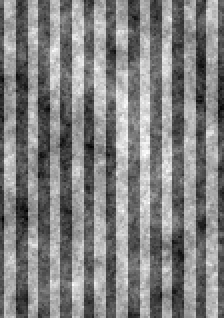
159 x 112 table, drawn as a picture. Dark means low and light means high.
Stripes: upright, repeating 10 times. Grain: streaks running down. Average level on the scale: 50%. Slope: none.
